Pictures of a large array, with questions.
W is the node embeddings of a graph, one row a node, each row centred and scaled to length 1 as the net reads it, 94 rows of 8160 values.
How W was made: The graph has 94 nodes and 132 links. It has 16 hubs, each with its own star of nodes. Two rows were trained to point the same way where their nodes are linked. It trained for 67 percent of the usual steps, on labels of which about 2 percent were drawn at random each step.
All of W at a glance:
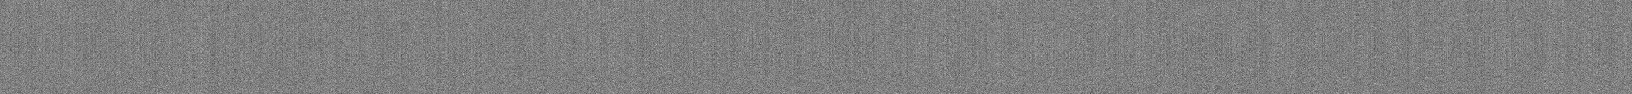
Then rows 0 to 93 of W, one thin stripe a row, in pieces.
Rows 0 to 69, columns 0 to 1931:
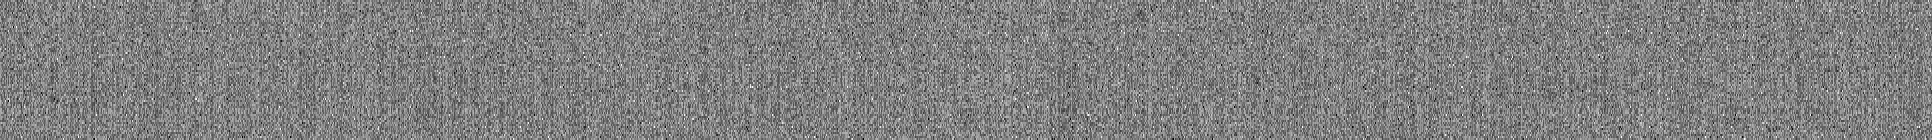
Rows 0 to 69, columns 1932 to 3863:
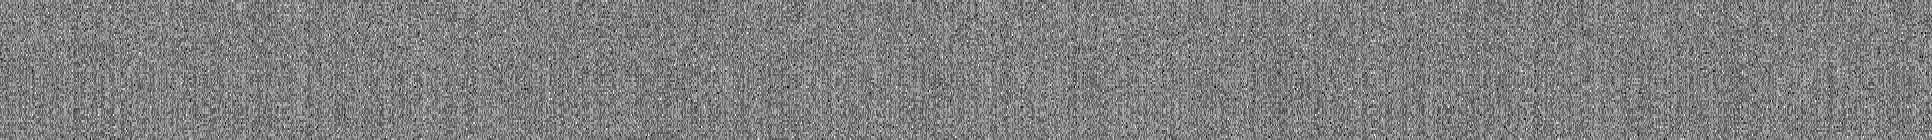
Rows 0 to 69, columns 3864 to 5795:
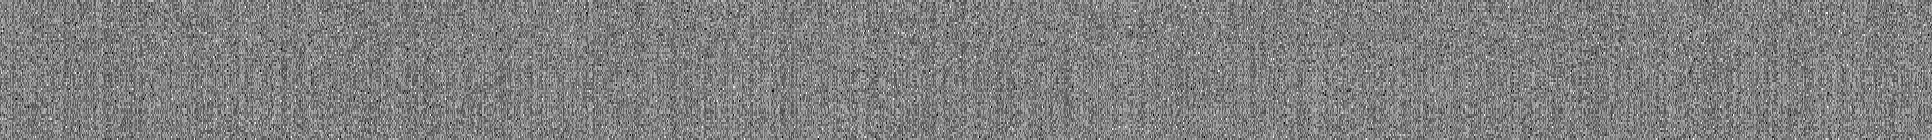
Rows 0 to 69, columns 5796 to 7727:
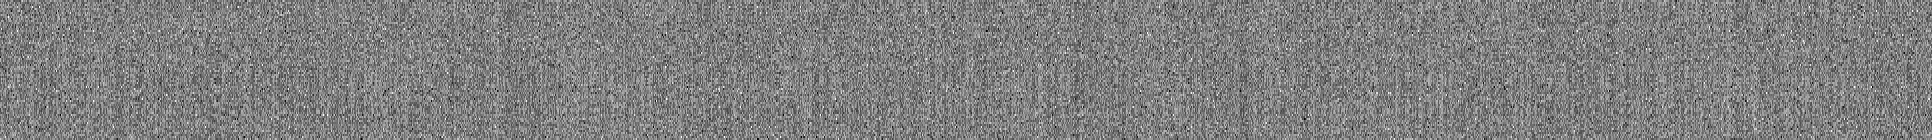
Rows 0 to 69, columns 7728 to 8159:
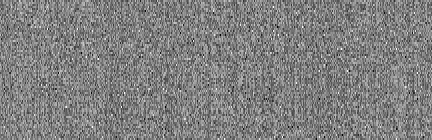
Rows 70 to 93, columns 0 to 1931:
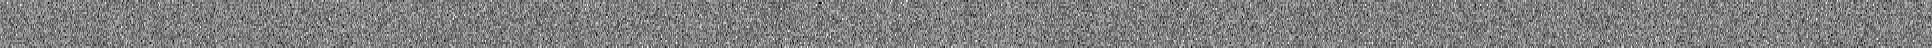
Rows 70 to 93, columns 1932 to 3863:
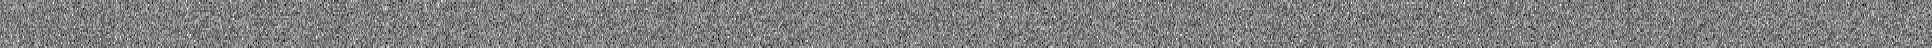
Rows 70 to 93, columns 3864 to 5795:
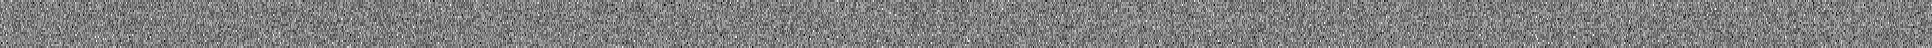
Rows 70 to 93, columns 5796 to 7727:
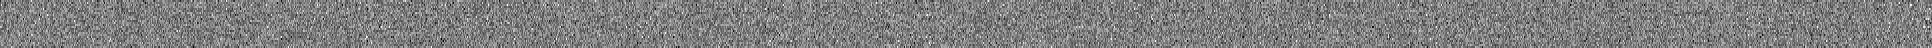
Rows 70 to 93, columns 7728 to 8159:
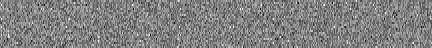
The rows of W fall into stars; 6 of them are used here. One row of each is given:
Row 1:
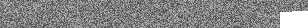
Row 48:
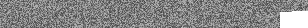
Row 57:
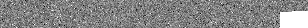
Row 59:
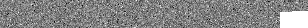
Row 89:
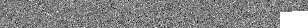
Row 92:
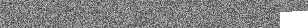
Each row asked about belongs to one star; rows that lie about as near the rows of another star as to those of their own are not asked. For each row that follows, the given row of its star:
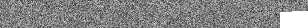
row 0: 59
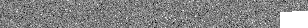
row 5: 89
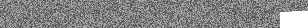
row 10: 92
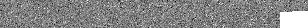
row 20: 59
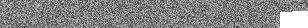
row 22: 1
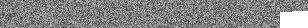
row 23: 89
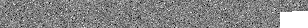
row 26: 89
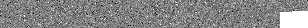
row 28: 92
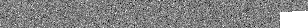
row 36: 59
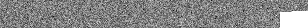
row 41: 48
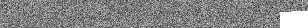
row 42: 48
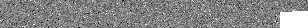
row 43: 57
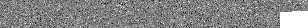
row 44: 48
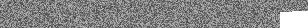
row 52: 57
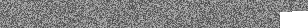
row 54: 59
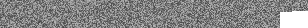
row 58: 89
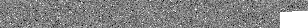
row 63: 92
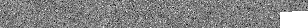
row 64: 59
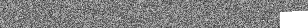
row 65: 92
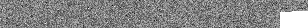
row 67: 48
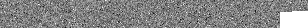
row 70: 89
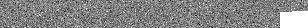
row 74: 48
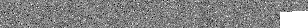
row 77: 59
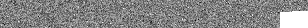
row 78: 57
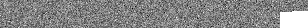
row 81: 1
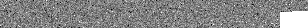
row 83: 57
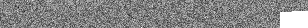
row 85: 89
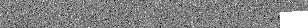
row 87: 48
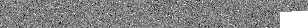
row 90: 92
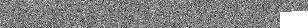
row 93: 48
